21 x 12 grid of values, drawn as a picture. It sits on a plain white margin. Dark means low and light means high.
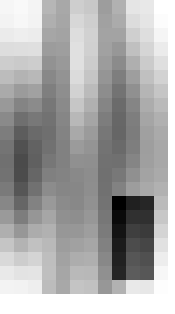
Streaks run downward. An odd patch, lower than its surroundings, sits in the bottom right. The bottom right is the roughest part.
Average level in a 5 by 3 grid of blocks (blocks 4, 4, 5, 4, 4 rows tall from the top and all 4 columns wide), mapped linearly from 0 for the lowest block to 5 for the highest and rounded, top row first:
5 4 5 / 3 3 3 / 0 2 2 / 2 2 0 / 5 3 2
